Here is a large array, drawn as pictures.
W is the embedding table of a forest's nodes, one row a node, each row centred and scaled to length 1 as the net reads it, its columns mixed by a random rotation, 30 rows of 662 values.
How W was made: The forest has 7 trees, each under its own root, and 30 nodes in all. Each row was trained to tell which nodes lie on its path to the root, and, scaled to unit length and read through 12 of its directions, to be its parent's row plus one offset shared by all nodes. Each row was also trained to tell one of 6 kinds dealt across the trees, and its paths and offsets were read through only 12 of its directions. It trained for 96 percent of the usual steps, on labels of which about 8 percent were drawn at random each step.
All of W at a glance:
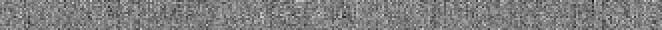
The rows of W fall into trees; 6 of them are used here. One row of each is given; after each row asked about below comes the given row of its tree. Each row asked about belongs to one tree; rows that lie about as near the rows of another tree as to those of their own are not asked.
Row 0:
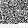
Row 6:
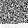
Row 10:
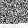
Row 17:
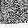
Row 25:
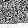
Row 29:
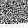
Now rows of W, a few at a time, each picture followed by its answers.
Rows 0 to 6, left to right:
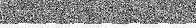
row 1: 6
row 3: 25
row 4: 29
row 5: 0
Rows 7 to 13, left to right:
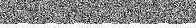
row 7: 0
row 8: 25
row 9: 17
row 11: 17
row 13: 17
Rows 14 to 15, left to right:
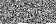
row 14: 6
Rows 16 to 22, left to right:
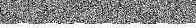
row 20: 29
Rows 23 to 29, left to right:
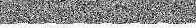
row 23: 29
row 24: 6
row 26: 6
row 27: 29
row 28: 25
